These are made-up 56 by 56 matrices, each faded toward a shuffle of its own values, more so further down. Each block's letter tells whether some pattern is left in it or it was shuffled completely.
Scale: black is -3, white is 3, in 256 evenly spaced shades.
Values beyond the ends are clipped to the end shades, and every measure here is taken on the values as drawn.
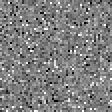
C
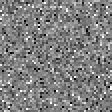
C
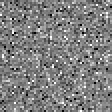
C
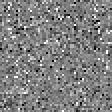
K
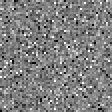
C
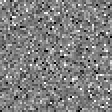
C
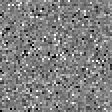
K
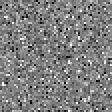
K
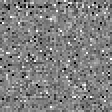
K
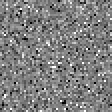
C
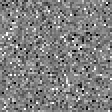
C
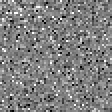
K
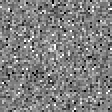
C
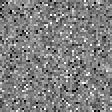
C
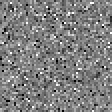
C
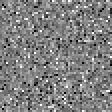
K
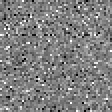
K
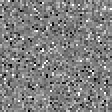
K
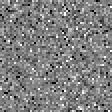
C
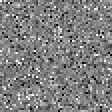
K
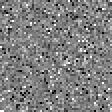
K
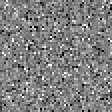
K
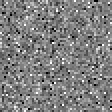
C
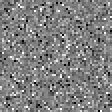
C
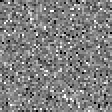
C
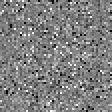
C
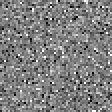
C
